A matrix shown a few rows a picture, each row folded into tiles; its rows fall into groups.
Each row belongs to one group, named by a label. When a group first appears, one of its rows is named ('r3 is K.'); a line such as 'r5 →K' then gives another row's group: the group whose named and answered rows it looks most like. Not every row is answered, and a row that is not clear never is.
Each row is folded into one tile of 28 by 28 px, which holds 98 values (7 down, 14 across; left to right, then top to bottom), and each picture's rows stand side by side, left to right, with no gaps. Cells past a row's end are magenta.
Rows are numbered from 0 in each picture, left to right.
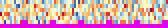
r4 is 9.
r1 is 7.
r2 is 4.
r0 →7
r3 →9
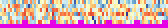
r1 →9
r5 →4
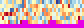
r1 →7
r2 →7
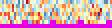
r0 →7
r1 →4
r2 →7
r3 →4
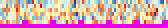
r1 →7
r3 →9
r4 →7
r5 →4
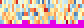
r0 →4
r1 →9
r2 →4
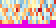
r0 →9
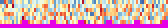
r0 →7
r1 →9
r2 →7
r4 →9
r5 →7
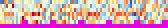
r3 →4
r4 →4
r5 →9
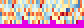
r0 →4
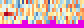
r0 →7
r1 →9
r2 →9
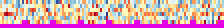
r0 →7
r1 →9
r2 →7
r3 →4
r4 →9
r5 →4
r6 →9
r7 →7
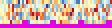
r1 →4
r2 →4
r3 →4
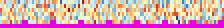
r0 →4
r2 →4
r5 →9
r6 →7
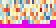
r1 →4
